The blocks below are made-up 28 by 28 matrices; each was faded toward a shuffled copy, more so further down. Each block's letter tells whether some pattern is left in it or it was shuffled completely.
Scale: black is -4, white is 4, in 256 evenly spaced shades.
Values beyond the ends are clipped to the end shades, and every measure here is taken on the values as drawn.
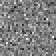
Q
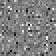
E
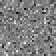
Q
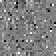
E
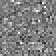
E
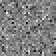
E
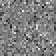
Q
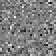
E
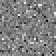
Q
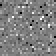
Q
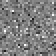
Q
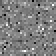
Q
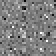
E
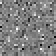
E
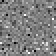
Q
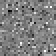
Q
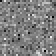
Q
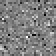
Q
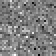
E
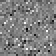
Q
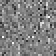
E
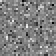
Q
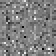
E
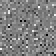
E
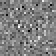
E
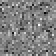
E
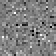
E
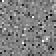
Q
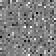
E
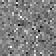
Q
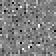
Q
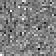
Q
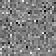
E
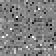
E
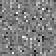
E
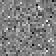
E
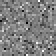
Q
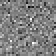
E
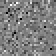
E
